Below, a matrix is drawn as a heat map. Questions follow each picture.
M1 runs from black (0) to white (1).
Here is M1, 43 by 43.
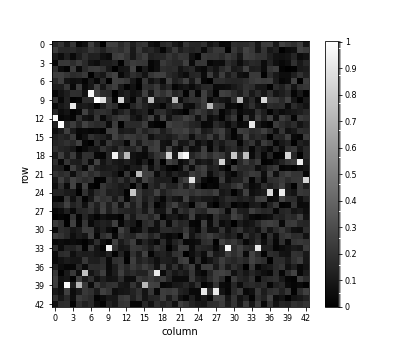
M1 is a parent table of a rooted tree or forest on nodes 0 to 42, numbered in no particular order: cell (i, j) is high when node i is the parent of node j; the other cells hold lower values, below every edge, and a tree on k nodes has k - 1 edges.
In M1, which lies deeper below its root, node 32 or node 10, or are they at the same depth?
the same depth
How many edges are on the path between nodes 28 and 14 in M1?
4
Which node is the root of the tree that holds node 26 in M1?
18
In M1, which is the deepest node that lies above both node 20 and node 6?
9
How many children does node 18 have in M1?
8
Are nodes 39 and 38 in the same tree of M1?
no
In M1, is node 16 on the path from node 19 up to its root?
no
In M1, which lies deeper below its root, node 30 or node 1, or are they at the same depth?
node 1
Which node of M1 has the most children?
18
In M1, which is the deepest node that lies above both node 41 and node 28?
19
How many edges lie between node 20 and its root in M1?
4
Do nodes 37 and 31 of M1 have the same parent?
no
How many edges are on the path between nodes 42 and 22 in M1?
1
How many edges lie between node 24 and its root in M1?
0
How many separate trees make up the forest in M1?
4
